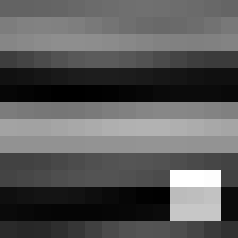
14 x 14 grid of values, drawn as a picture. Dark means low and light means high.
Grain: streaks across. Roughest part: bottom right. Stripes: horizontal, repeating 2 times. Odd patch: higher, in the bottom right.
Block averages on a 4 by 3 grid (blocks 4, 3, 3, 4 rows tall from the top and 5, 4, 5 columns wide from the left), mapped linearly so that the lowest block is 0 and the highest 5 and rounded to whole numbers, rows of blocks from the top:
443
111
555
004
